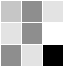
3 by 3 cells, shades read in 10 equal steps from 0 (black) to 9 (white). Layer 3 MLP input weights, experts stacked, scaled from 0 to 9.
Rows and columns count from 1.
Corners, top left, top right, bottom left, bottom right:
7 8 5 0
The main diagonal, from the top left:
7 5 0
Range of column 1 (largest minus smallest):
3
